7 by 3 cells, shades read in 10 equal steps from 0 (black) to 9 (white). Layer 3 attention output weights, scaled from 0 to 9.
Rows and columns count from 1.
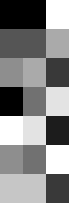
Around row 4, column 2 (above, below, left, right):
6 8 0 8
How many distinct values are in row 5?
3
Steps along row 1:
same up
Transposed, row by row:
0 3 5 0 9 5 7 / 0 3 6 4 8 4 7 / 9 6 2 8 1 9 2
